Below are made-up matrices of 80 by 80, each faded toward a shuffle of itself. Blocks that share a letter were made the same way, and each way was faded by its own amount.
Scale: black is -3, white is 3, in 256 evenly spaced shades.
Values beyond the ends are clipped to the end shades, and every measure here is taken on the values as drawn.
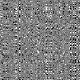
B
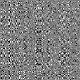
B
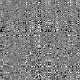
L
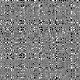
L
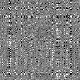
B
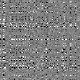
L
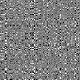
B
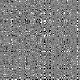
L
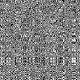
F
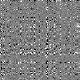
L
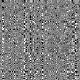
B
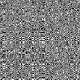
F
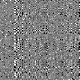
B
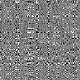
L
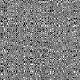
B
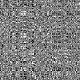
F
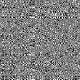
F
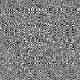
F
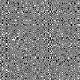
B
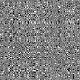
B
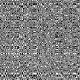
F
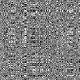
F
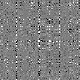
L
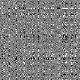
L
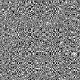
F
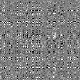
L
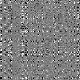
L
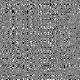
L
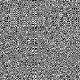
F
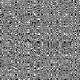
B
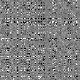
L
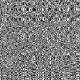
F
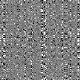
B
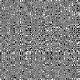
B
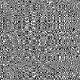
F
